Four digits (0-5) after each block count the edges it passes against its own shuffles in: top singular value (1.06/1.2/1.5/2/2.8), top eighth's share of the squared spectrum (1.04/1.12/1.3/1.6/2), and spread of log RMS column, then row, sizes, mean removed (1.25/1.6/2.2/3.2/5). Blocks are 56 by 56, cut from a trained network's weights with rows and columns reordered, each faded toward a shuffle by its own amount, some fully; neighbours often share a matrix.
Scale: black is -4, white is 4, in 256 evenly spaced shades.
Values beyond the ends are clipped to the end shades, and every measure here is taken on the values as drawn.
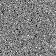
0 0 0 0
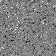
0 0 0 0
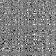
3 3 1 3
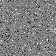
0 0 0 0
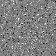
0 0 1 0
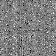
2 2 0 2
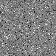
0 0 0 0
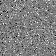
0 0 0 0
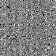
2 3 0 2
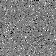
0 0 0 0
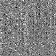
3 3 0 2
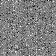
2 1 0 0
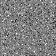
1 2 0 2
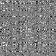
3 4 0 3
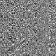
3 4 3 1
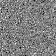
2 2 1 0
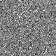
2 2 0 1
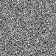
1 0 0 0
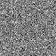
2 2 0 1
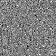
2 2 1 1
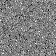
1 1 0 0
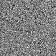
1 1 0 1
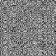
4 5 1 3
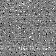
2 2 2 0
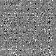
2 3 2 1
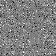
2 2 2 0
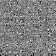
2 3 2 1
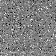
1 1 1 0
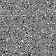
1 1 0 0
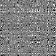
3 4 3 2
